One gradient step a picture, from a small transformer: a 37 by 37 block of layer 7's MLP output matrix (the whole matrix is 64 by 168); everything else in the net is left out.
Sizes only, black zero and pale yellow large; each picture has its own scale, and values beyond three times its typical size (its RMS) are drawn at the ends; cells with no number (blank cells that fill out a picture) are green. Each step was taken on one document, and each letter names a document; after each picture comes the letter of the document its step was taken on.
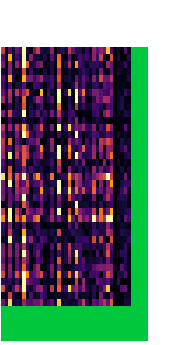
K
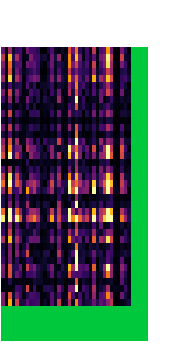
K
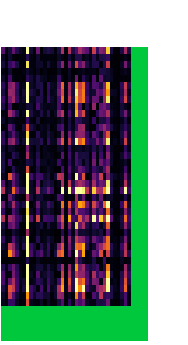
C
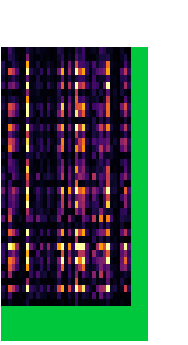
C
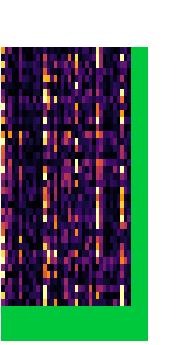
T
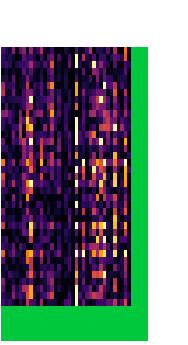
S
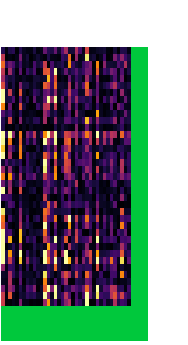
T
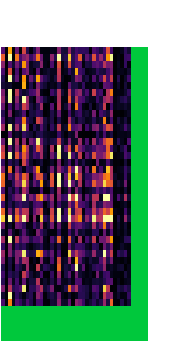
K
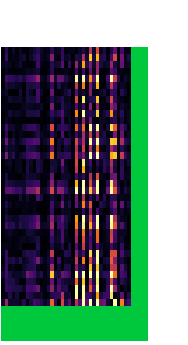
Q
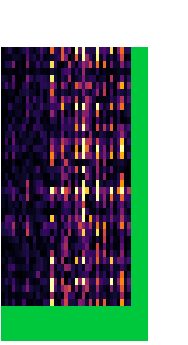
Q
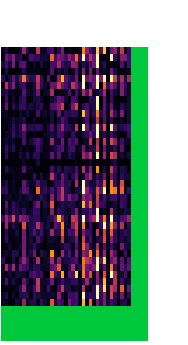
Q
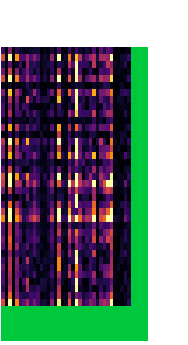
K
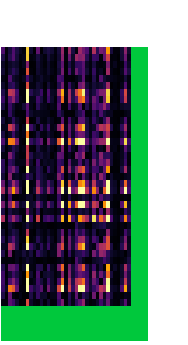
C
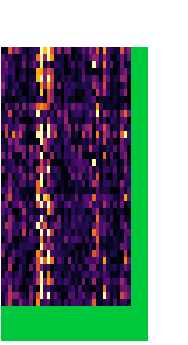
S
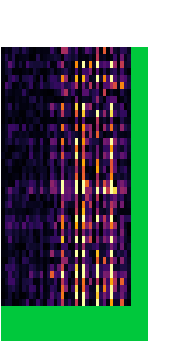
Q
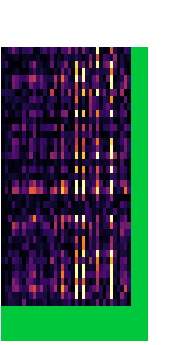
Q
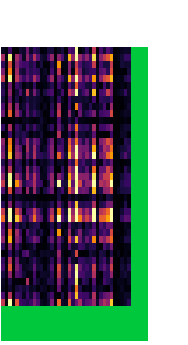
K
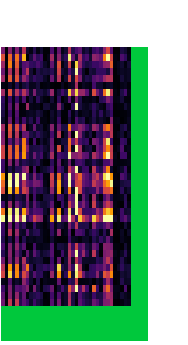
K
